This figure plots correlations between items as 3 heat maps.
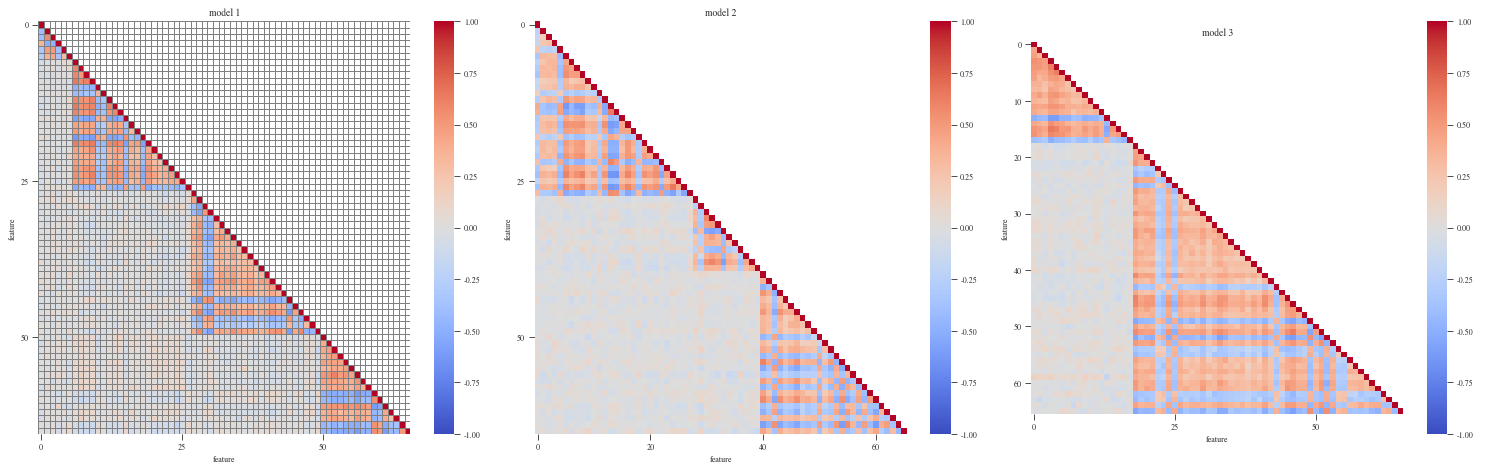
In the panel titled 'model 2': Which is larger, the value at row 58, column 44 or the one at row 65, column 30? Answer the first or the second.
the second
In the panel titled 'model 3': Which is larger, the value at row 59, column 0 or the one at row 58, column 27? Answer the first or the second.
the second
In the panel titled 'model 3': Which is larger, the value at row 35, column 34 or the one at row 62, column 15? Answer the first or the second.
the first
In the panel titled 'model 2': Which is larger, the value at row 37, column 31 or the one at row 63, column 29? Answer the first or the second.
the first
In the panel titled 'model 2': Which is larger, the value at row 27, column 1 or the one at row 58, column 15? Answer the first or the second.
the second
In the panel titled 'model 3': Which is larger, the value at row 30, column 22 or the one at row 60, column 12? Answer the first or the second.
the second
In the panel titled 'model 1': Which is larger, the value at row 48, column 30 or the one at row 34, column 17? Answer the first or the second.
the first
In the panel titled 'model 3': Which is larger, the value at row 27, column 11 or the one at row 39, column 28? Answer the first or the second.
the second
